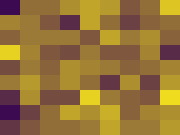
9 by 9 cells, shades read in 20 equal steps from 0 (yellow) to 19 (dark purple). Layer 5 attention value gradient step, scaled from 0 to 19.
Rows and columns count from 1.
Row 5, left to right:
13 9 11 7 8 9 11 10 8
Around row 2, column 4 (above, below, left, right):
7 9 12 5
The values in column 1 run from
1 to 19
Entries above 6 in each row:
6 8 8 8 9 7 7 7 7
